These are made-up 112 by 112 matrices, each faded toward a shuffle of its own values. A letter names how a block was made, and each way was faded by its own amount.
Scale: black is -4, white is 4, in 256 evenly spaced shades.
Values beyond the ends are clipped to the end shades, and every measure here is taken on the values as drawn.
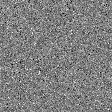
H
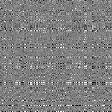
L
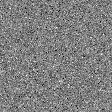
H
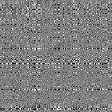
L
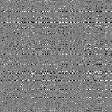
L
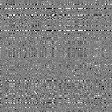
L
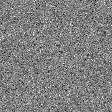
H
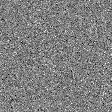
H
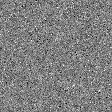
H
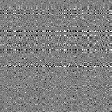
L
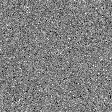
H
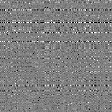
L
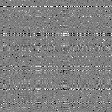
L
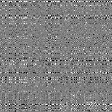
L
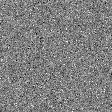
H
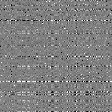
L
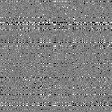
L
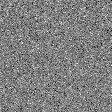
H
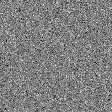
H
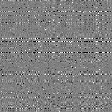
L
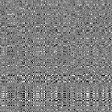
L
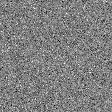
H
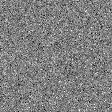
H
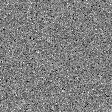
H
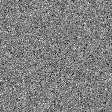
H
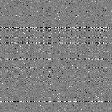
L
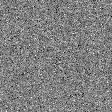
H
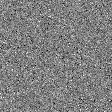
H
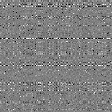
L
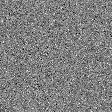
H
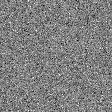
H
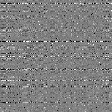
L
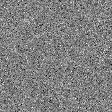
H
